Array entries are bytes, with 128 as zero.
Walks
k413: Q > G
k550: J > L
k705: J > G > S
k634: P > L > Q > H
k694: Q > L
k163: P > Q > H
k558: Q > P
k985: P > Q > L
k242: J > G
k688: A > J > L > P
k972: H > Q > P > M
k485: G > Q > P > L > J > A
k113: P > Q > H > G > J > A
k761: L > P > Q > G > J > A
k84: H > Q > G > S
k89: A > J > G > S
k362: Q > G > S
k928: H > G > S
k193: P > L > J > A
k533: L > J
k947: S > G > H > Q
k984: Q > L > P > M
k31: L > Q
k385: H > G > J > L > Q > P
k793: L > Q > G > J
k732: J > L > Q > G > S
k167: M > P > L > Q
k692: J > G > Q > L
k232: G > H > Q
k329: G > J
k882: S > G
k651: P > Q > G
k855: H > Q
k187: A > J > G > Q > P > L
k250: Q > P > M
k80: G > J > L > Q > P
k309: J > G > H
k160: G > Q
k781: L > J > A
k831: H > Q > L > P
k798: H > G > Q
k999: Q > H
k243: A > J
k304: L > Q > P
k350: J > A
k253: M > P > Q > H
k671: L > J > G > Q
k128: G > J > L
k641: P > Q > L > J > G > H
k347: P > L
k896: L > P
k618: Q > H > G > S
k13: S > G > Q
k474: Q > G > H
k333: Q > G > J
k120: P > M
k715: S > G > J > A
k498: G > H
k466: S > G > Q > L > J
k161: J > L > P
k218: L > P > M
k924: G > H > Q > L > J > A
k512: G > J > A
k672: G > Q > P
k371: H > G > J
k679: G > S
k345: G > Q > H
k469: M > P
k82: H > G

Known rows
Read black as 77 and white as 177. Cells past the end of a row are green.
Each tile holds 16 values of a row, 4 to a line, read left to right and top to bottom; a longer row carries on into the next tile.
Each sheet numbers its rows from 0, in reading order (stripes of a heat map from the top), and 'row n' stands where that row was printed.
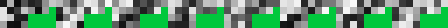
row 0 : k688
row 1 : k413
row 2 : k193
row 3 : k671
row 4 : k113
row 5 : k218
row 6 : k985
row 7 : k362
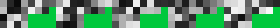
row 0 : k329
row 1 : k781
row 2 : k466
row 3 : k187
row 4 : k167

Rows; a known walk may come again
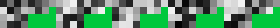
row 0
k187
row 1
k985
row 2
k362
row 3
k688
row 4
k218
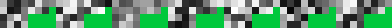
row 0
k128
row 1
k253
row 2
k485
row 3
k781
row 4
k250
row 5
k89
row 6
k634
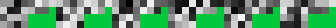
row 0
k692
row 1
k413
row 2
k329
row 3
k715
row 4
k512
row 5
k671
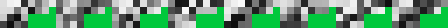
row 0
k304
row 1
k113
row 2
k984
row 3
k466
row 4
k896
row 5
k793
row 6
k167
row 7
k193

